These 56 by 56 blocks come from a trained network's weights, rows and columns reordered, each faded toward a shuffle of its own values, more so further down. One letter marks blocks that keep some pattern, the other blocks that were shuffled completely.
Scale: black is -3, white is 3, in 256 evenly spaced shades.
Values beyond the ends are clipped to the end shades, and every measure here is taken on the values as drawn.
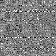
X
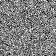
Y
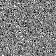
Y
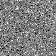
Y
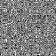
X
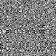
X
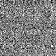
X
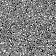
Y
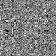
X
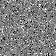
Y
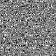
X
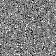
Y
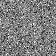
Y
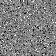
Y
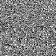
X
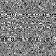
X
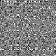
X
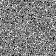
Y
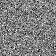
Y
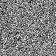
Y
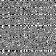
X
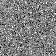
Y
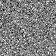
Y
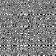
X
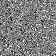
Y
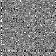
X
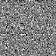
X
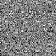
X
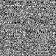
X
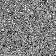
Y
